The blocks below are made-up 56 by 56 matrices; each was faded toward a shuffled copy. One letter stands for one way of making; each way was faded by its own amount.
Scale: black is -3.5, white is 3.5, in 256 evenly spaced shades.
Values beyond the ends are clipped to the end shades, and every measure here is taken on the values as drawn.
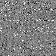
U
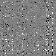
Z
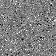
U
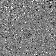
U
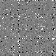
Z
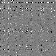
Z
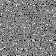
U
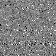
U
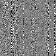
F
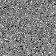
U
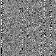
F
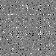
Z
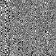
F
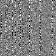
F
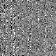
F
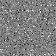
U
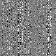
F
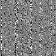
F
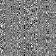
F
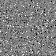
U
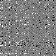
Z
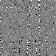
Z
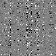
Z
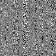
F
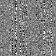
F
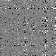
Z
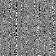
F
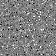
U
